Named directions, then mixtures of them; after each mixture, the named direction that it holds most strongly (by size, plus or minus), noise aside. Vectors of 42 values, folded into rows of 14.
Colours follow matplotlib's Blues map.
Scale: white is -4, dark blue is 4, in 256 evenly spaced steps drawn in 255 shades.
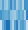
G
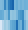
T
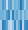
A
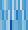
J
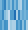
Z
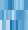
T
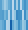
J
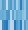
A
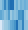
T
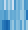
T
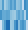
G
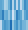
J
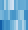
T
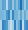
A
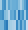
Z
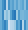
Z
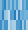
Z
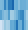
T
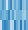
A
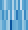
J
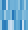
A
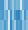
J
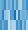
Z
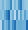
Z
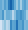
T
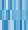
A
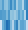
G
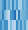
Z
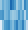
G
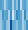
J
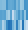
A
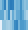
T
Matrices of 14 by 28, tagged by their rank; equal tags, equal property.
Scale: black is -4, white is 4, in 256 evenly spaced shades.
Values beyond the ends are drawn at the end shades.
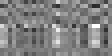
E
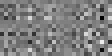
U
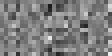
U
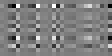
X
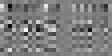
E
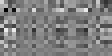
E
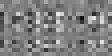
U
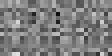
U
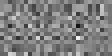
U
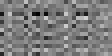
U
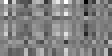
E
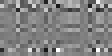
E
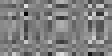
E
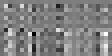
E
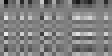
X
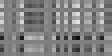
X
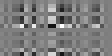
X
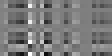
X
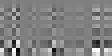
X
